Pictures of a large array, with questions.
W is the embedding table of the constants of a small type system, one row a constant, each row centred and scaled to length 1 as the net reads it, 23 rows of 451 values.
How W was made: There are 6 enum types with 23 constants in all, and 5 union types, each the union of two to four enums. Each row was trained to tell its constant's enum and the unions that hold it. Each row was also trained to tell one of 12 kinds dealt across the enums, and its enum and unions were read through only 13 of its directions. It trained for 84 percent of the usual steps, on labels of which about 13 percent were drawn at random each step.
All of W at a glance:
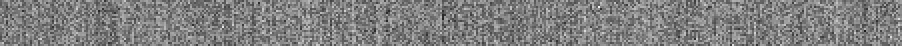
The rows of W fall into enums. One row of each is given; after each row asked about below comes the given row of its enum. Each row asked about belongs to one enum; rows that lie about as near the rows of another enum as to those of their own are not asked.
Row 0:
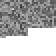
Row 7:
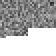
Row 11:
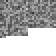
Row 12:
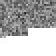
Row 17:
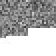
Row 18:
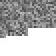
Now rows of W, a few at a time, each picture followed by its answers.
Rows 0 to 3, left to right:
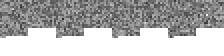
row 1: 11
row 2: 7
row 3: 7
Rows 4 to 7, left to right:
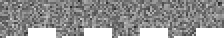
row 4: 18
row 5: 12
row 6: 18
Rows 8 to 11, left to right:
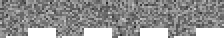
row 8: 12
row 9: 0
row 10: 11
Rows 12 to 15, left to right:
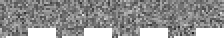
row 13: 7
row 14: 11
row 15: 18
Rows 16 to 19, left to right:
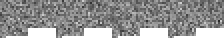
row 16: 11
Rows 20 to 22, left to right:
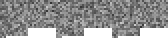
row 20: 18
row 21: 12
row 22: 7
